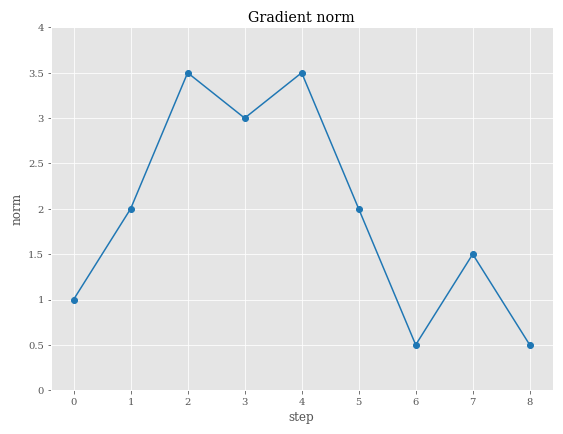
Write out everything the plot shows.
Title: Gradient norm
x-axis: step, ticks 0 1 2 3 4 5 6 7 8
y-axis: norm, ticks 0 0.5 1 1.5 2 2.5 3 3.5 4
Values:
1 2 3.5 3 3.5 2 0.5 1.5 0.5
